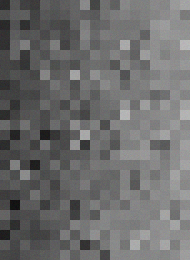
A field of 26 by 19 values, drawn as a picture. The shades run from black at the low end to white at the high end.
The texture is fine-grained noise. No regular stripes run through it. Values rise toward the right. On average the colour sits 40% of the way up the scale.
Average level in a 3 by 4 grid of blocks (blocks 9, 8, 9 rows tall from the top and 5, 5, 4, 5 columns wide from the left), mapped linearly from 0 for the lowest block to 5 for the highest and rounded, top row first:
0 2 3 5
0 2 4 5
0 2 4 5
